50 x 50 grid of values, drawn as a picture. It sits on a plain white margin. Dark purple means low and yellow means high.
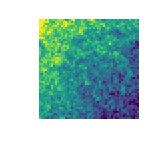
Ninth with the highest average: top left. Average level on the scale: 50%. Histogram: bell-shaped. Slope: up to the top left. Mirror symmetry: none.
